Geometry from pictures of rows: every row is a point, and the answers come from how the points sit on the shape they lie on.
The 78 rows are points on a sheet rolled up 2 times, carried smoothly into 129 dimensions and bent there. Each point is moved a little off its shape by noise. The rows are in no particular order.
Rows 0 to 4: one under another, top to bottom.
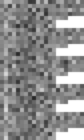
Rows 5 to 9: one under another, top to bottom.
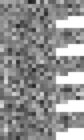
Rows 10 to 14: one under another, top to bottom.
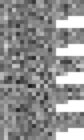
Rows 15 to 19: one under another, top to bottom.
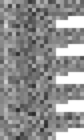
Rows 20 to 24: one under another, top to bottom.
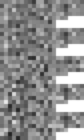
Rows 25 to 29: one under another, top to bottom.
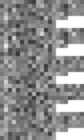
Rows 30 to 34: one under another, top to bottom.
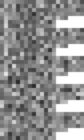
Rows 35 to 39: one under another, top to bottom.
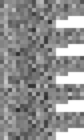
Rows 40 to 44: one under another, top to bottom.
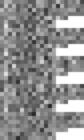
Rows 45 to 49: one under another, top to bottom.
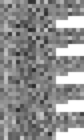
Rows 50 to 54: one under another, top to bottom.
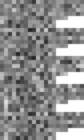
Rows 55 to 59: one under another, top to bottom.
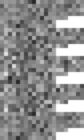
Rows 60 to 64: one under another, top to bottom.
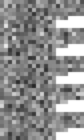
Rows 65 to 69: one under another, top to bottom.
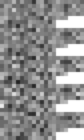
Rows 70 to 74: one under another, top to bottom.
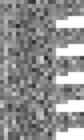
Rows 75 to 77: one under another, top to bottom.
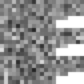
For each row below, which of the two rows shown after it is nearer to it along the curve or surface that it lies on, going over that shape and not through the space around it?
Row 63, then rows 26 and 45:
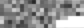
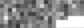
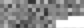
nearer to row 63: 26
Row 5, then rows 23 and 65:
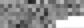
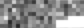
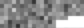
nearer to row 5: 65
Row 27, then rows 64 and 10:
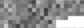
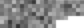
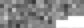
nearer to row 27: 10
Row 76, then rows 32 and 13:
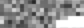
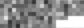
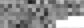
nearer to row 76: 32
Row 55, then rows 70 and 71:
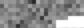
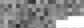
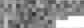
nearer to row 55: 70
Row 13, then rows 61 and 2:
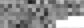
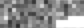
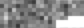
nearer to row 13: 2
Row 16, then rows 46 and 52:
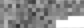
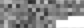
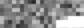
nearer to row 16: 46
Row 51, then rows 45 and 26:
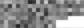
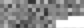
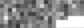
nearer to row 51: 45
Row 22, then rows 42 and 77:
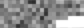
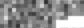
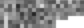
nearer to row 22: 77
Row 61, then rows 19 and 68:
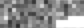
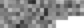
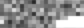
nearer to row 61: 68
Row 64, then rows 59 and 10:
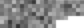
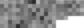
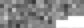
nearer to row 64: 10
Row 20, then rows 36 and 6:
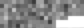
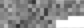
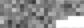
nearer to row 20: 6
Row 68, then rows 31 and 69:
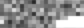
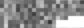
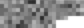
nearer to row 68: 31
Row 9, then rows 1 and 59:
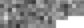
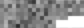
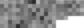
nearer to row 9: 1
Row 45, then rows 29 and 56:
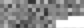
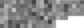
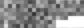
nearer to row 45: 56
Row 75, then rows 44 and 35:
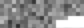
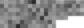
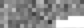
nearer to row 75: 35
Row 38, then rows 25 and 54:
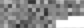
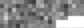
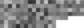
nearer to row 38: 54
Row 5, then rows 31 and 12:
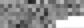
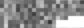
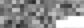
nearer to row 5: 31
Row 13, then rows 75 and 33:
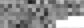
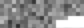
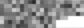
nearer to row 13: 75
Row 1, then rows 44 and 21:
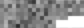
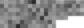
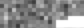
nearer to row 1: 44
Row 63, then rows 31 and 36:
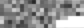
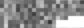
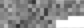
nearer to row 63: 31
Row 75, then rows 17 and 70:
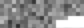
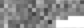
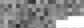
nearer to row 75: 17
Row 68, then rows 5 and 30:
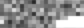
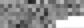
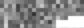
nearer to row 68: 30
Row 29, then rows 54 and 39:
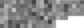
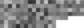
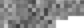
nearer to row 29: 39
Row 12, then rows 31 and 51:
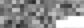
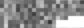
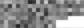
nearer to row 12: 31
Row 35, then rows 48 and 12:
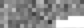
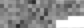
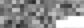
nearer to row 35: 48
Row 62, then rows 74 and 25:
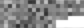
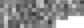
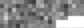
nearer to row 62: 74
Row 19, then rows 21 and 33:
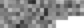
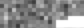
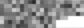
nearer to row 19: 21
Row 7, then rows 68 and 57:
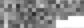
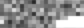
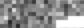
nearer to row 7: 57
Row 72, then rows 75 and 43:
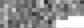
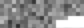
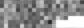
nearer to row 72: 43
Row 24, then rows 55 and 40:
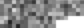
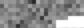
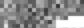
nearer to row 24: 40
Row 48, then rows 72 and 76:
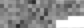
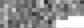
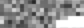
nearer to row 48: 72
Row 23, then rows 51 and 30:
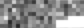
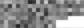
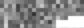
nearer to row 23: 30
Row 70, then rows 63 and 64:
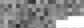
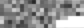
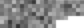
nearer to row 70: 64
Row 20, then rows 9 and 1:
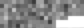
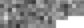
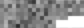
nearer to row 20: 9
